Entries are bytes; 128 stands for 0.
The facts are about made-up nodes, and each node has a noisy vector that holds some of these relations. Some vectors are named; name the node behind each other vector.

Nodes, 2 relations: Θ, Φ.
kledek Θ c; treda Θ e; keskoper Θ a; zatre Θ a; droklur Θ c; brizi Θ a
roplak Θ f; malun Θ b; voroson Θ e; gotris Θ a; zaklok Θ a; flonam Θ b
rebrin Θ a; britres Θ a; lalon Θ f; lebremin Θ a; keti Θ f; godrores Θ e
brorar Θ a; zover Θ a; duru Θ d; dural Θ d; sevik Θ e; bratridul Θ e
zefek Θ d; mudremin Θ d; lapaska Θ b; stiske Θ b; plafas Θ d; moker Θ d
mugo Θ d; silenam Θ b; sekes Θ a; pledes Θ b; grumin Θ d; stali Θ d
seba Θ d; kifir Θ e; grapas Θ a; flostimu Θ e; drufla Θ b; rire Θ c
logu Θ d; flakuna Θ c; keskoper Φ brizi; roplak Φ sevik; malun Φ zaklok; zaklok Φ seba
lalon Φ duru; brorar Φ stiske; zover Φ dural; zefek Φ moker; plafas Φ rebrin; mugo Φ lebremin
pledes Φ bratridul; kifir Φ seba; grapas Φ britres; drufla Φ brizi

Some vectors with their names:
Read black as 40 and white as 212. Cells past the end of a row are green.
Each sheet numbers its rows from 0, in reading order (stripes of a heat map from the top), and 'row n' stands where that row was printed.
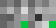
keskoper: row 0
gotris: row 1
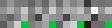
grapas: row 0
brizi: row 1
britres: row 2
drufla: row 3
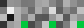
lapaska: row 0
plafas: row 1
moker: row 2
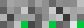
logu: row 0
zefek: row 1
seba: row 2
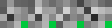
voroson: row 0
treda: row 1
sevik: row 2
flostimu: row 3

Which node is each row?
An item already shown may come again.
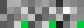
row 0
mugo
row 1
dural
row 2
malun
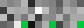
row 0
seba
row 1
malun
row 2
roplak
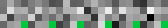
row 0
bratridul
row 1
sevik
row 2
lalon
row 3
duru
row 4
pledes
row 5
stiske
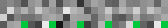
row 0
sevik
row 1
zaklok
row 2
pledes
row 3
zefek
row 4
brorar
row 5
zaklok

